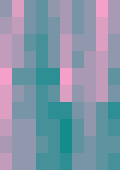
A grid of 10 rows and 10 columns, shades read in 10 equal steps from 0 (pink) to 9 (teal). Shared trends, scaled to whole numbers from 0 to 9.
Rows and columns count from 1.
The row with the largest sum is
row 7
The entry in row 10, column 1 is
2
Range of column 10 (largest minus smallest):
5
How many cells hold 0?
3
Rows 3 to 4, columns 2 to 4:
3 6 7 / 3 5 7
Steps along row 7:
up same up up same down down up up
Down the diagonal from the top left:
4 2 6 7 8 1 5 4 6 7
